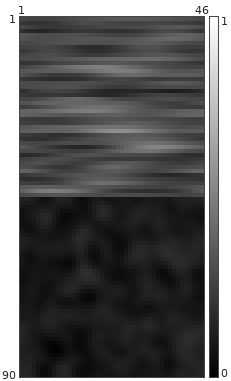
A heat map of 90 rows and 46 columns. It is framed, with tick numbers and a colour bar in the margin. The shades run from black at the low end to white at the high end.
The table splits into 2 rows of 1 panel. Panel 1,1: low, streaked across. Panel 2,1: very low, blotchy, faint in contrast.
